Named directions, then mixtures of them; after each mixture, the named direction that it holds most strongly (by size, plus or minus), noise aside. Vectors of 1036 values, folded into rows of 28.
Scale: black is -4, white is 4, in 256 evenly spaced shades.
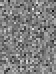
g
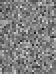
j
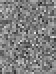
j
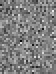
j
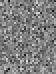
g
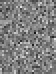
j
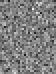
g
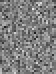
j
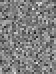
j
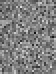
j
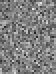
j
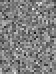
j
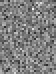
g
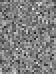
j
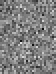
j
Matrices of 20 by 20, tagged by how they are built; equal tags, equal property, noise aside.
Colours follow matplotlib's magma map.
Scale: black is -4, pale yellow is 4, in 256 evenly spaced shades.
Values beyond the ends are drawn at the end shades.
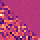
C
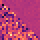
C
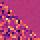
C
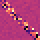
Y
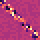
Y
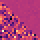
C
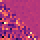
C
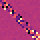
Y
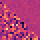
C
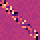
Y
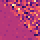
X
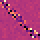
Y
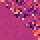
X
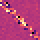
Y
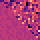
X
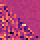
C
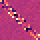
Y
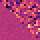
X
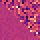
X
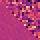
X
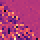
C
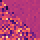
C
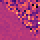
X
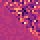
X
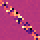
Y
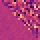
X
